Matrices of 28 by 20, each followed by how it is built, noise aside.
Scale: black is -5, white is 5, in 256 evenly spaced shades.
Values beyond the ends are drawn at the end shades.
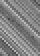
Toeplitz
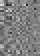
low rank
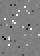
sparse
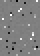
sparse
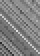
Toeplitz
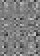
low rank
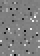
sparse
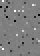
sparse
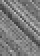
Toeplitz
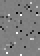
sparse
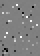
sparse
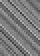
Toeplitz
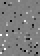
sparse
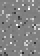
sparse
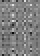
low rank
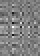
low rank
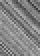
Toeplitz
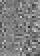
low rank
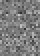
low rank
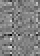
low rank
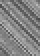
Toeplitz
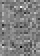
low rank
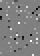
sparse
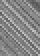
Toeplitz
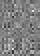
low rank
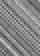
Toeplitz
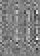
low rank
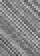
Toeplitz
